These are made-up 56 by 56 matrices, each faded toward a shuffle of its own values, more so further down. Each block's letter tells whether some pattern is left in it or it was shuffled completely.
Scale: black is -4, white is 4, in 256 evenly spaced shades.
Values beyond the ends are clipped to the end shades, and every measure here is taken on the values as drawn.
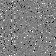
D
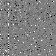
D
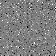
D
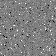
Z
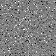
D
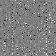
D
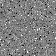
D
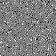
D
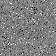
Z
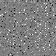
D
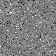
Z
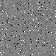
D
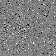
D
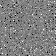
D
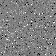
Z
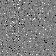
D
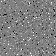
D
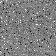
Z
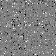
D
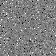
Z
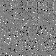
D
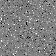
Z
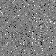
D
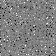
D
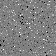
Z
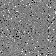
D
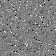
Z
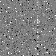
D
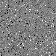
D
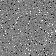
Z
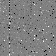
D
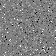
Z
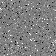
Z
